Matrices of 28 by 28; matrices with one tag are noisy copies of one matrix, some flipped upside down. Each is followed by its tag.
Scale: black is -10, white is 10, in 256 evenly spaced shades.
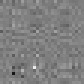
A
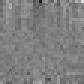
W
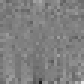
W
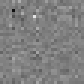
A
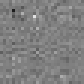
A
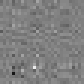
A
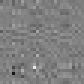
A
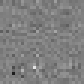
A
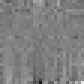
W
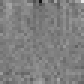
W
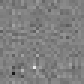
A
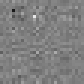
A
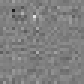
A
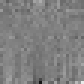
W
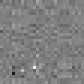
A
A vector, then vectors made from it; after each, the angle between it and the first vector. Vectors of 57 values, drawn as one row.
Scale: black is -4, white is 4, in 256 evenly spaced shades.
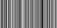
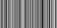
nearly parallel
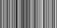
partly opposed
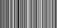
orthogonal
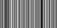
partly aligned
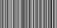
partly opposed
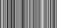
nearly opposite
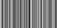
orthogonal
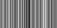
orthogonal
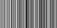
orthogonal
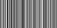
nearly opposite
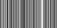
nearly opposite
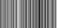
orthogonal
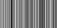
orthogonal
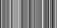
partly opposed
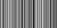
partly opposed
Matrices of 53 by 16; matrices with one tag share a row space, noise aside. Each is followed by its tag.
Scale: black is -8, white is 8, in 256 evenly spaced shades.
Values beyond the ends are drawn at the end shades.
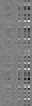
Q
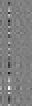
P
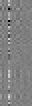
P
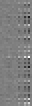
Q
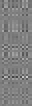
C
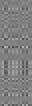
C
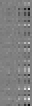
Q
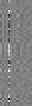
P
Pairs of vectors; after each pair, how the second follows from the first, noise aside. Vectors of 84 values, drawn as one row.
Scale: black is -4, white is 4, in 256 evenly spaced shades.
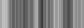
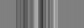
partly zeroed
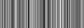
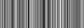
copied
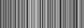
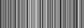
copied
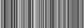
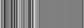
partly zeroed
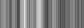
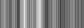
copied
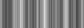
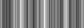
copied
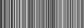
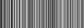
copied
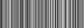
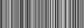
copied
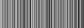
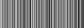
copied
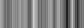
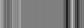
partly zeroed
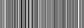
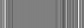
partly zeroed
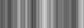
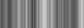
copied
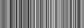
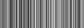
copied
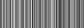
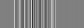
partly zeroed
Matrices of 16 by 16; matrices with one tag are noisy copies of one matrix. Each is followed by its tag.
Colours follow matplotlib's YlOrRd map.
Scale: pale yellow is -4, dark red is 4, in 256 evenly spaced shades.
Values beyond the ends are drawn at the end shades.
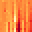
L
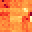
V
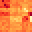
V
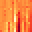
L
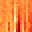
L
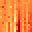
L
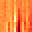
L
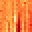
L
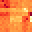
V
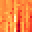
L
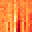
L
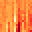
L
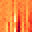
L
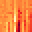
L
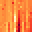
L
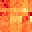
V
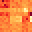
V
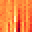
L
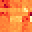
V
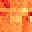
V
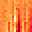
L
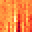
L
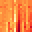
L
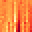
L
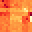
V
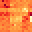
V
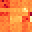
V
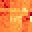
V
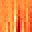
L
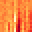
L
